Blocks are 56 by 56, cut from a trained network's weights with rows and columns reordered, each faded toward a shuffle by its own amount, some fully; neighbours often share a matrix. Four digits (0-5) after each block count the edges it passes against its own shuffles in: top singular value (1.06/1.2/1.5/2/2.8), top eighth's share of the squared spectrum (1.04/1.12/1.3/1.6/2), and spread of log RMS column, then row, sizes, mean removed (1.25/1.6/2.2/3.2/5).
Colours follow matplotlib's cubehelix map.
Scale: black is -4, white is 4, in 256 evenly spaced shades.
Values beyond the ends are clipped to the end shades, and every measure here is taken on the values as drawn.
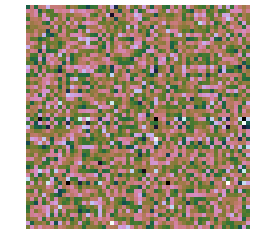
3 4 2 2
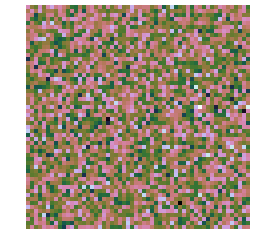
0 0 0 0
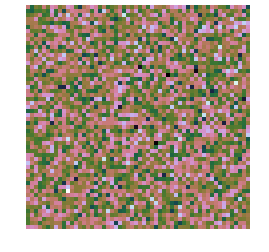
0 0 0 0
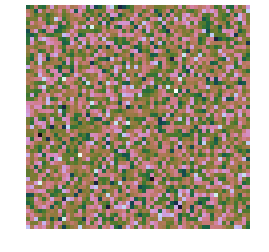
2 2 0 0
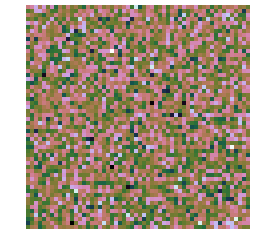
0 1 0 0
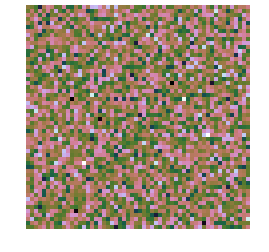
0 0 0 0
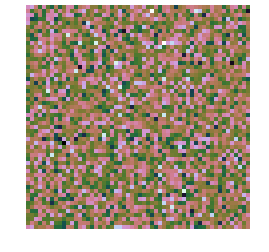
2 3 0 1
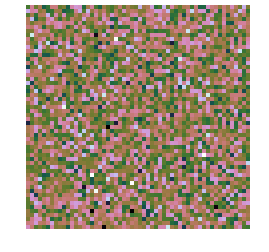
0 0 0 0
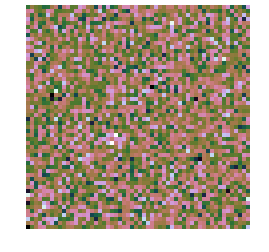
1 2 0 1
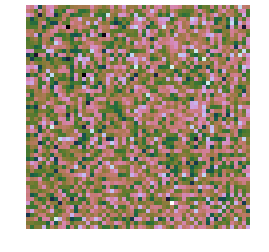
3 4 1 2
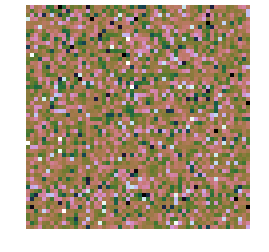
2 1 0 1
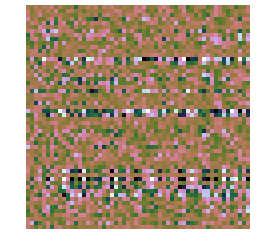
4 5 1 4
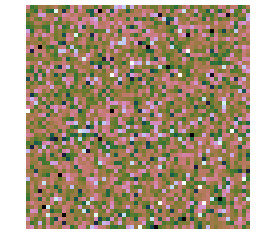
0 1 0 0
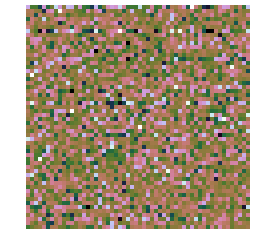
3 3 0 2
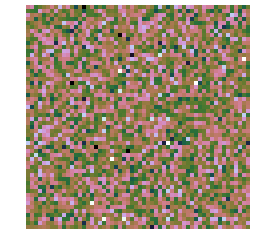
1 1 0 0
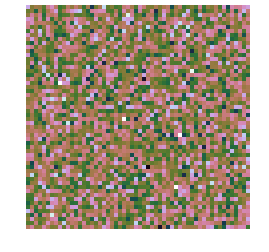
2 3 0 0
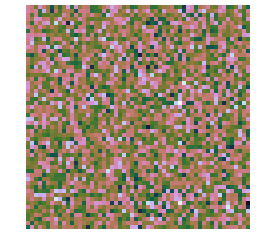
2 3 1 1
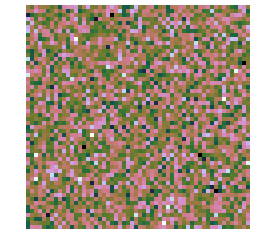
0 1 0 0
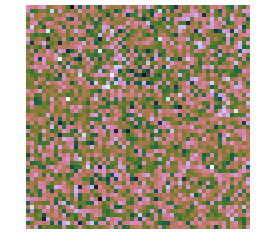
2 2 0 0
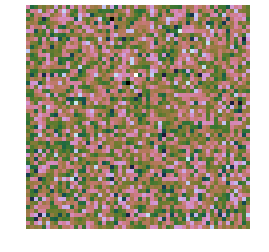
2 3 0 1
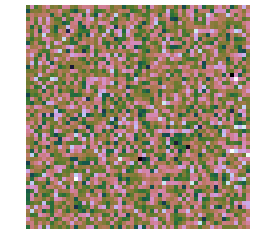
2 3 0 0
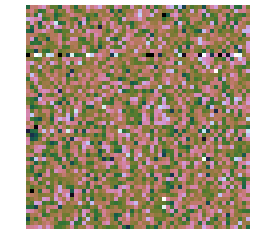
3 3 1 1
